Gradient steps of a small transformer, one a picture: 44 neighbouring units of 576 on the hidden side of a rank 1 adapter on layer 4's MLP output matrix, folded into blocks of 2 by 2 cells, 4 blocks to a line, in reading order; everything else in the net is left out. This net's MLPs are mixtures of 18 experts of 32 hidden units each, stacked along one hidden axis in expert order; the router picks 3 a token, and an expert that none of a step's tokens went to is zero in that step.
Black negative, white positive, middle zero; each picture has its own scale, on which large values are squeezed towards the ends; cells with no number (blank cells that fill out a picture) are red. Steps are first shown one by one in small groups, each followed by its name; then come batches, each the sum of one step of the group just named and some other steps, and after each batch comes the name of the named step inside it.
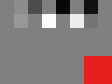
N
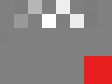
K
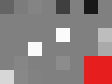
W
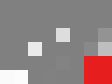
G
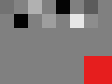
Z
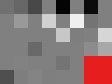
N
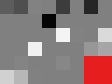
W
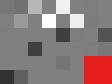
K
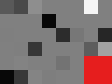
G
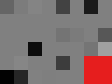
W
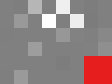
K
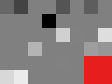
G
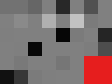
N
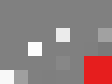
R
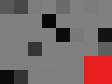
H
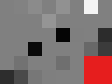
R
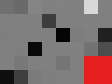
H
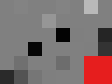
R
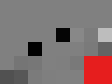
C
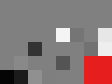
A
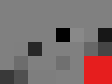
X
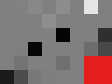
X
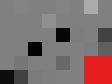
A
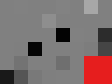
X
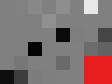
A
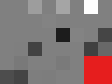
X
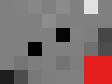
C
